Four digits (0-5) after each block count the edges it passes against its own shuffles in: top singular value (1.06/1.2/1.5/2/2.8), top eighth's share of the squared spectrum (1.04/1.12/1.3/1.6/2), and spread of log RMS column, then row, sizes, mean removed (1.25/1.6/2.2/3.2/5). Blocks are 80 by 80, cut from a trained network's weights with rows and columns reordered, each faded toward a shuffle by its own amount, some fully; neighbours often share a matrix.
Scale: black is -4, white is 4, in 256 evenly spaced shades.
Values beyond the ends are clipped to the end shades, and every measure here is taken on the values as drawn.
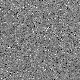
0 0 0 0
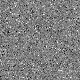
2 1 0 1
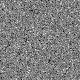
0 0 0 0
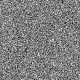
0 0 0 0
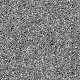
0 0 0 0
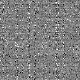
3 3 3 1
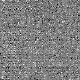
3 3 2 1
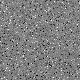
0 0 0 0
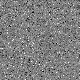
0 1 0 0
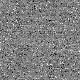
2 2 1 0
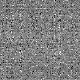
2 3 3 0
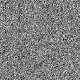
3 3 1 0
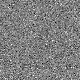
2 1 0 0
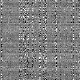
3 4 4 1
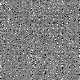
2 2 2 0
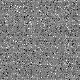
2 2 2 0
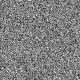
1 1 0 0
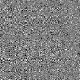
3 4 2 3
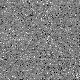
1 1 1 0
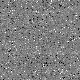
1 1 0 0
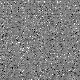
1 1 1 0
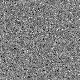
1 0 0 0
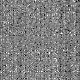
3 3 0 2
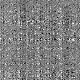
4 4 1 3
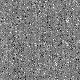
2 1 0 0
